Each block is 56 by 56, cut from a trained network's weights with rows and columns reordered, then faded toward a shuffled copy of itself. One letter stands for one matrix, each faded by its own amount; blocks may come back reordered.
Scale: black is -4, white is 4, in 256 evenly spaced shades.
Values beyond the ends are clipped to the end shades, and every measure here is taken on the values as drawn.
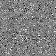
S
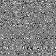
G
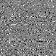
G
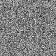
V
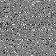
G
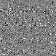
G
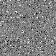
S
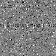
S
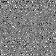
G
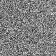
V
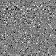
S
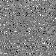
G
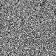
V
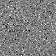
S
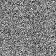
V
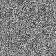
V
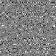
G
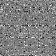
G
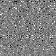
G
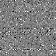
G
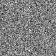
V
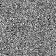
V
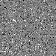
S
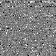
G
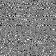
G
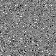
S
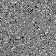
S
